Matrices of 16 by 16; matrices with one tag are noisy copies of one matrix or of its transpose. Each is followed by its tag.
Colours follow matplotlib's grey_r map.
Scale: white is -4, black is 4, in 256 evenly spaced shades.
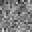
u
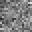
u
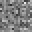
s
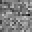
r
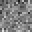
u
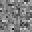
s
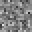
s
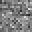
r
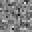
s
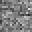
r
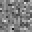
s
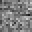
r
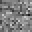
r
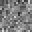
u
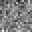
u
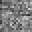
r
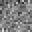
u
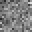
u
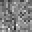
r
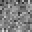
u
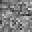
r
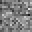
r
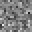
s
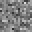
s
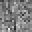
r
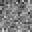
u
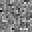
s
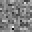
s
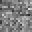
r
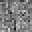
r
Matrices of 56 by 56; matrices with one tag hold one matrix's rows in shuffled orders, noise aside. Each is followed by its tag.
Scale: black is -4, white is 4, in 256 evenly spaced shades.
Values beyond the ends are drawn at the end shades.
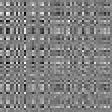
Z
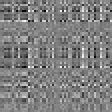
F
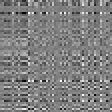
F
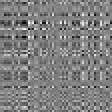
F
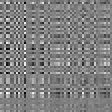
Z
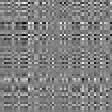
F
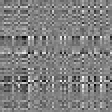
F
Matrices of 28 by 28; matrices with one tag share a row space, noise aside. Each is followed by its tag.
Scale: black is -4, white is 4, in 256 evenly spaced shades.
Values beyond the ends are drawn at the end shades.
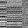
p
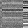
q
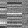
p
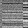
q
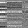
p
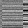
q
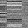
p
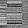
p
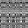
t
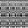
t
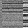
q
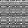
t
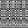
t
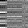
p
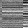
q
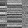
p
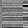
q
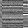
q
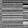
q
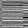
q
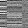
p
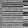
q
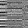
p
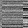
q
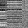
p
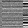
q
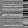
q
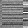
q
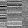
p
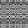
t
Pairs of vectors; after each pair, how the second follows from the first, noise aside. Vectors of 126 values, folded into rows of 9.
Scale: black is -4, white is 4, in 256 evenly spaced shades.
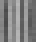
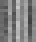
reversed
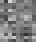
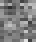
reversed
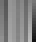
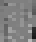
partly zeroed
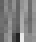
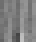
shrunk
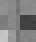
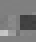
partly zeroed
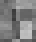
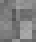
shrunk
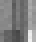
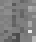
partly zeroed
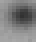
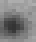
reversed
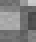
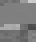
partly zeroed
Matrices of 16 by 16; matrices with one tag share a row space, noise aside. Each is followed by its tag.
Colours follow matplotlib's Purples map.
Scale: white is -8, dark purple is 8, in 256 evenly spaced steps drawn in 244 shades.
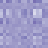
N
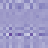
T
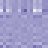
N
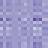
N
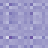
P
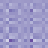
P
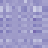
N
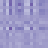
T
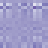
N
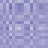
T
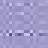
T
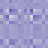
P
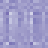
P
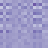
N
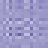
T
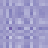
T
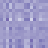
T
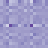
P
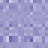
P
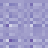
P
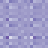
P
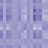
N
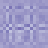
T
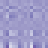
P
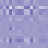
T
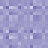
P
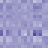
N
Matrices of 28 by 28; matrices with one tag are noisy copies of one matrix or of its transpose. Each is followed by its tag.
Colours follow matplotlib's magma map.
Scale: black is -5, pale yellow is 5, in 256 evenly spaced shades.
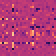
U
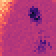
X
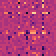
U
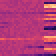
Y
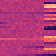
Y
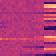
Y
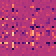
U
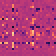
U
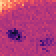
X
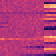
Y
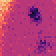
X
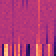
Y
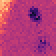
X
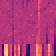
Y
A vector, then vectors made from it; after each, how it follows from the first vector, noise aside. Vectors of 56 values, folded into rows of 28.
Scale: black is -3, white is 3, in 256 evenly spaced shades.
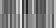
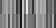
negated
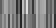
negated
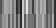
negated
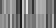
negated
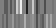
partly zeroed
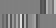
partly zeroed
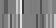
partly zeroed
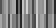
negated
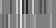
partly zeroed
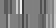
partly zeroed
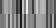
negated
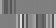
partly zeroed
